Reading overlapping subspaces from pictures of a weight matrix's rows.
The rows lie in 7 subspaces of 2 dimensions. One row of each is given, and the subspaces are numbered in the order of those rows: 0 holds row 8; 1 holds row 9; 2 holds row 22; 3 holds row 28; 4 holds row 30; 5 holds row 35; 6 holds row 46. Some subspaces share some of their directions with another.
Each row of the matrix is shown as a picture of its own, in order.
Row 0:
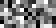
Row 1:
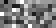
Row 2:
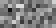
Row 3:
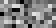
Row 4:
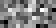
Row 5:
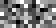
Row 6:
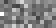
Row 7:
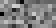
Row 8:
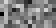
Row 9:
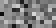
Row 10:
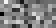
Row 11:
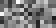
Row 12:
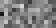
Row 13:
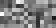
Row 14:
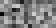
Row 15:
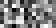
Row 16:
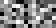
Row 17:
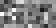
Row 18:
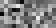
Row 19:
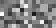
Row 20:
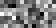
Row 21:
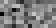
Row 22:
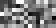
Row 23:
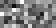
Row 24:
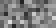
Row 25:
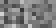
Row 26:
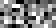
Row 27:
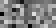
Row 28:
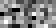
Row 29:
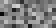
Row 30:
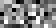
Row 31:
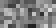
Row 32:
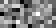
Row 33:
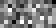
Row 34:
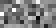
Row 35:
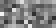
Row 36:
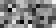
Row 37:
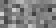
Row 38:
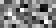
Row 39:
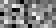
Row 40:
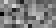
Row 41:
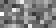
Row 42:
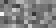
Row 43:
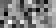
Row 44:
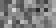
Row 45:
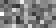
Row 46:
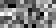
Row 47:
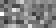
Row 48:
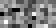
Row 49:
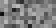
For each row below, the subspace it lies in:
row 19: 1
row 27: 6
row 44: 0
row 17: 1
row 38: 1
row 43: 0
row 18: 5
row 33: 5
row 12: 0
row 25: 2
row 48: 3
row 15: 2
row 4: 3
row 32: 4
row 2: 5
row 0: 2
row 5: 3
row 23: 6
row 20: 6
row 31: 6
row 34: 4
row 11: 2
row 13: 2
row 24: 0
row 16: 3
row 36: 5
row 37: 6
